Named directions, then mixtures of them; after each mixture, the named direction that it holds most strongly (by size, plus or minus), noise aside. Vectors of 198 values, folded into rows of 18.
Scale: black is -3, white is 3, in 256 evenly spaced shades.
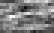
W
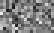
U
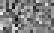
U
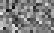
U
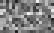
U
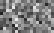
U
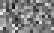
U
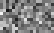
U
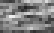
W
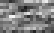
W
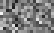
U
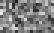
U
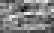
W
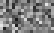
U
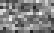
W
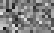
U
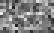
U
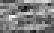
W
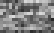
W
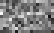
U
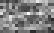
W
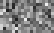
U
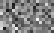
U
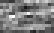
W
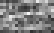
W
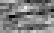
W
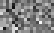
U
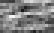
W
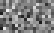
U
